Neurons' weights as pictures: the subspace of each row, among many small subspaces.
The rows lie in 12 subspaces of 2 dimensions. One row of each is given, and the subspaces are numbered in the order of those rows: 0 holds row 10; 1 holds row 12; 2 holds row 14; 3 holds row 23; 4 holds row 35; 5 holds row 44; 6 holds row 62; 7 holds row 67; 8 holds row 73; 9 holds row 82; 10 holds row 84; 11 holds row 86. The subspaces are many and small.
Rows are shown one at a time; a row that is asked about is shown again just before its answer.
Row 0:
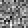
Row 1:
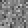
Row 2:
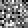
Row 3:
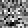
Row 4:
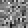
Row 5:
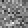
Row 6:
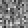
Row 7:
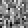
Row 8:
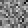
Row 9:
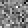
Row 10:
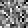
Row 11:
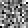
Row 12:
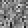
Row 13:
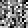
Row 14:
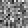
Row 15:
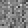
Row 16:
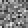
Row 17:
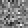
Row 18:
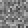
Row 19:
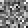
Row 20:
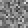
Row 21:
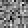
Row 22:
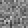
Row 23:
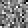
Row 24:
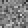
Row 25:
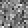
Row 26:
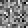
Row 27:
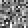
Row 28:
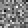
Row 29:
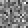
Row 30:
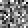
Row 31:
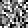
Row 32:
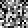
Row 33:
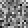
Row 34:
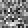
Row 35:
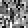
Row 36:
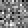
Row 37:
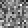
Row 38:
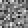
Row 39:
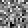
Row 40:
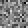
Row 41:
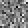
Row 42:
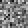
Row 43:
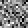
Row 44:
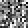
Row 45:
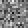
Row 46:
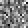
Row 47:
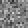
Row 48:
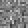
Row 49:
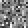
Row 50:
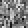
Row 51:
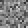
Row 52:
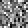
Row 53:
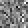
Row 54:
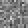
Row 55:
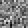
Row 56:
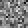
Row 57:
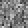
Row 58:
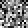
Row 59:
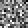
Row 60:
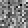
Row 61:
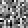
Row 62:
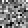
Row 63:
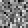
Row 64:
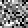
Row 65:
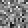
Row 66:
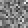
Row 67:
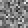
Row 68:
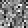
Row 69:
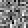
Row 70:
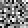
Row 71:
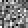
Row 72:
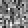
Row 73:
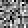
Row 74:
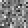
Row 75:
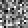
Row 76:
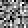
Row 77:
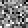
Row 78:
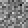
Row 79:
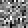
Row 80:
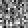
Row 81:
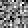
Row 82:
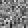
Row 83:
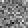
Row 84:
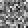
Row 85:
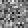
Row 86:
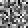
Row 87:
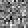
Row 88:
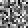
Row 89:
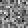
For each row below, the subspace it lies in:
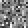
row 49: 9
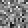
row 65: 3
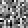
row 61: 1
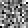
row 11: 3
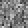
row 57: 4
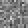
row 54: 8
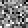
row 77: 0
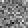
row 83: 10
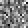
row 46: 6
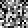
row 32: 1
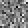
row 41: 3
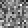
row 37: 1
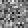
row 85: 0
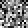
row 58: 1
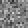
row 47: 0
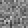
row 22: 9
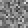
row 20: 7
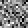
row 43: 7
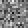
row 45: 0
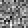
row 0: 9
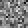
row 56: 7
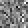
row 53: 0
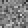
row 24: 6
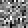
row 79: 5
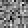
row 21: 8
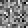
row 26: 11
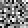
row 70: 2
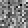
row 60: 5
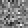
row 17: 7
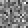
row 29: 11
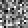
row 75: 4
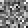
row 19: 10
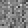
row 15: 5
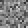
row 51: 10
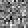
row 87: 5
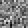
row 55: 9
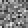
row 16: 6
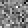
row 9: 0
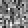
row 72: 4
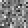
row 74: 9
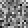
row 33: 1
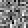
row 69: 8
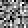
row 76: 8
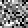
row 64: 7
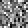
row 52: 2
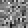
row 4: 5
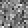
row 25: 4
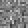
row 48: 8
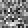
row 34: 10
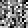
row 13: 5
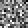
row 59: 2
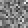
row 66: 7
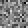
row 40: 11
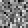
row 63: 2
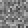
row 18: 10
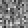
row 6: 4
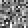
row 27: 9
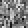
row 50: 4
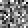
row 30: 6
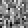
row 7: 4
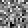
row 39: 3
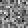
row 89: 11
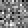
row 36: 3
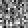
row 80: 4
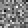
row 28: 2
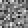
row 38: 6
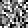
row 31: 2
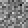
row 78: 8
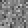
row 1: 9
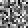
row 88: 11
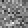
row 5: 10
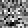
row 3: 10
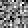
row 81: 8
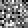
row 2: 3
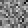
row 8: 7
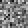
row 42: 6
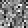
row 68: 1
